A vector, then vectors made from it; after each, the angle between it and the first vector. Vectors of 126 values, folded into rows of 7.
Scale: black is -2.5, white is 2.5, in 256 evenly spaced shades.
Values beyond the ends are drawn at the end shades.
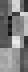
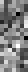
partly aligned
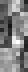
nearly parallel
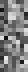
orthogonal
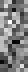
partly opposed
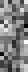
partly opposed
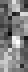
nearly parallel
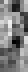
nearly opposite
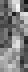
nearly parallel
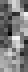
nearly parallel
